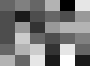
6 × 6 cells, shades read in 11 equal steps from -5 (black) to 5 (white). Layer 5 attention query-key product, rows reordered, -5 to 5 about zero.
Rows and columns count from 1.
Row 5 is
-1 2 3 -3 4 -1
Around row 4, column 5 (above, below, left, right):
2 4 -2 0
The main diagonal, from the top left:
-1 -4 -3 -2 4 -4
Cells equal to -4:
3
